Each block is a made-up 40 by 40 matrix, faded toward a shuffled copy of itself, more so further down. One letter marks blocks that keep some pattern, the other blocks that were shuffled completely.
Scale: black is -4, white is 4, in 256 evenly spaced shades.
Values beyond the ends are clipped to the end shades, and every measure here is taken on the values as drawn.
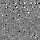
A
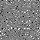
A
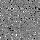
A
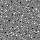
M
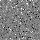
M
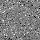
M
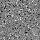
M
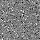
M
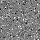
M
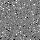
M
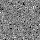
M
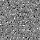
A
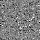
A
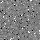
M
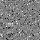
A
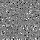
A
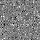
A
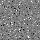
M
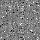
A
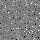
M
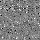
A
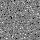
M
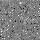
M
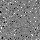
M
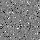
A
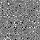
A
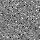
M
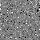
A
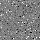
M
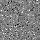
A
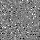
A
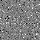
A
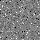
M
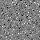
M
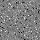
M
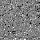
A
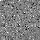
A
